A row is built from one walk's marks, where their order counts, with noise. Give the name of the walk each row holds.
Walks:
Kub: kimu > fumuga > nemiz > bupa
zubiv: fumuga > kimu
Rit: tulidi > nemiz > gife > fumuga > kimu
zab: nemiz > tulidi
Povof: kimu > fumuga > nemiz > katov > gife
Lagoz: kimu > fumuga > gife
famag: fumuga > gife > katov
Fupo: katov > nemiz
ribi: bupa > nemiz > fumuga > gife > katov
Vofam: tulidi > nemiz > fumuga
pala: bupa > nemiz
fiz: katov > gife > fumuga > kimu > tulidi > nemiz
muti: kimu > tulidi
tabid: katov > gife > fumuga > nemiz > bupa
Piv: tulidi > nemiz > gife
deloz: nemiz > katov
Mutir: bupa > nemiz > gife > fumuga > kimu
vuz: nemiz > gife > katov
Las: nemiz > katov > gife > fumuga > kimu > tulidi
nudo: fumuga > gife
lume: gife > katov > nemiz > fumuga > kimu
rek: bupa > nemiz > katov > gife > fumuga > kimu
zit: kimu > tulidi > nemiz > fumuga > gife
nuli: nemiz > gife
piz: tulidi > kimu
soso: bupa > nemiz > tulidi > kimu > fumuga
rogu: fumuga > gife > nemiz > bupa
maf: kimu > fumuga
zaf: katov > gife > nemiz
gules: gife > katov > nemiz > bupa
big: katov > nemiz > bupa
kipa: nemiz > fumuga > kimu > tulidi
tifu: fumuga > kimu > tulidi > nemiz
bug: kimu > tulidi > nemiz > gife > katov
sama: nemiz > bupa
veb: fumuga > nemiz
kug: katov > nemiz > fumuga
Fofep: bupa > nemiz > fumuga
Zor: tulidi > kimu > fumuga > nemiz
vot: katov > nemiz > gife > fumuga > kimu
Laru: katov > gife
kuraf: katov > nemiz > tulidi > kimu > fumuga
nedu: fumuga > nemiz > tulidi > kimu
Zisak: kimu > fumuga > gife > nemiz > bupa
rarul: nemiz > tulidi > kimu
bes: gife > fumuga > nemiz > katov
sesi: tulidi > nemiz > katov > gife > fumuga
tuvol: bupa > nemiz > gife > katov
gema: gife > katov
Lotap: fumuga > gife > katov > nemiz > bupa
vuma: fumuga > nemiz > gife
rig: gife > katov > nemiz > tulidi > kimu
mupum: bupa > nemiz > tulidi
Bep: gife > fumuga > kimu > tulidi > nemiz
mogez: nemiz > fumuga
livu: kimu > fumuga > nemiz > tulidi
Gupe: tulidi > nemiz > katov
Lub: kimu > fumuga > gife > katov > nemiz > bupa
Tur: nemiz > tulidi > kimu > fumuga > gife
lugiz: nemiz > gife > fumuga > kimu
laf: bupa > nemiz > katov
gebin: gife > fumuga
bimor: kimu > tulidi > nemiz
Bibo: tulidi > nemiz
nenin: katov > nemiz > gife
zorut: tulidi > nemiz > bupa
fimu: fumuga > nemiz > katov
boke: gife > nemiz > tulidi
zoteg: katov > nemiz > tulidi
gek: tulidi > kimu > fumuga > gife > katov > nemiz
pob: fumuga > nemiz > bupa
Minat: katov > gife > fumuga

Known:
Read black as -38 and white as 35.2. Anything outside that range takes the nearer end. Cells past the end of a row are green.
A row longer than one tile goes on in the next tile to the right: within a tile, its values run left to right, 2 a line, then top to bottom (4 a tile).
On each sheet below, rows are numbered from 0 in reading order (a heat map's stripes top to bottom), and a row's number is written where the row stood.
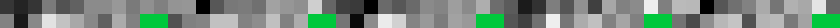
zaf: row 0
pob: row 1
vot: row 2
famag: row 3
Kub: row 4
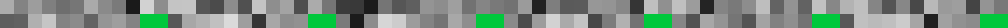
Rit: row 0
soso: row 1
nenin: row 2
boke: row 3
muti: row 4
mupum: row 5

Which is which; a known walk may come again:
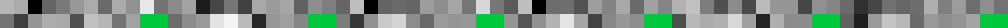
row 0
livu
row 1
tuvol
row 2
lugiz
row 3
nuli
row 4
mupum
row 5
kuraf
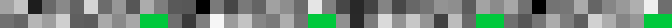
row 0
rarul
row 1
bes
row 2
gema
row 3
zubiv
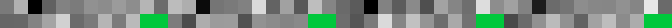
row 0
mogez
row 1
bimor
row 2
gebin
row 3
nedu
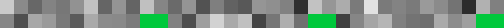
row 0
muti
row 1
boke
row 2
Vofam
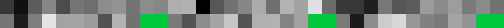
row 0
Laru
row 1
Kub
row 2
nenin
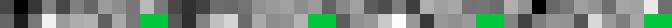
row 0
Minat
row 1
kug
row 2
laf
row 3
maf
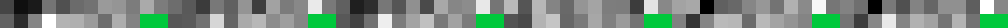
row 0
tabid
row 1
nudo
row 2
famag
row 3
gek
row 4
Zisak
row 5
Bep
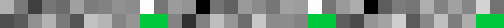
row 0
tifu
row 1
Lagoz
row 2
kipa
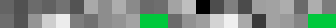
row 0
big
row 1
Mutir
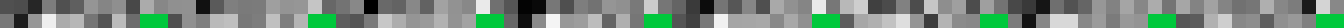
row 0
rig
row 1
pob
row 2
vuma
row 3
fiz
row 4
Lotap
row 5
soso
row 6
vot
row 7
Rit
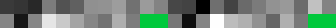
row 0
zaf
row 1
lume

